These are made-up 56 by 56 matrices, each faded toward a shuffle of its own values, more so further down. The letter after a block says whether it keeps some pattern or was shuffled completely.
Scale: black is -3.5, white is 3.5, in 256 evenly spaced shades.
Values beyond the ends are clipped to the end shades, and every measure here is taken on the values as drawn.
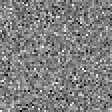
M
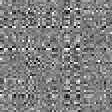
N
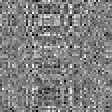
N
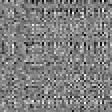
N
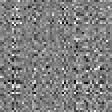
N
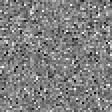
M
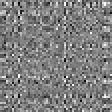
N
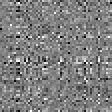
N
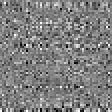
N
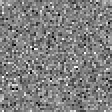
M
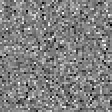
M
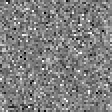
M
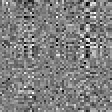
N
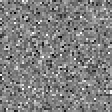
M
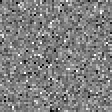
M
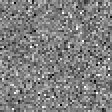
M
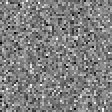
M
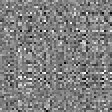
N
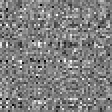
N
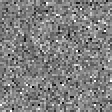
M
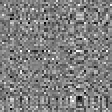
N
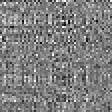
N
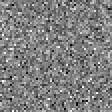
M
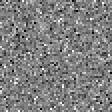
M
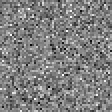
M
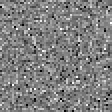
M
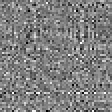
N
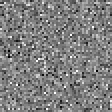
M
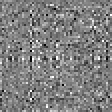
N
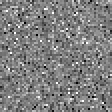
M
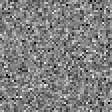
M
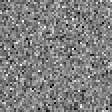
M
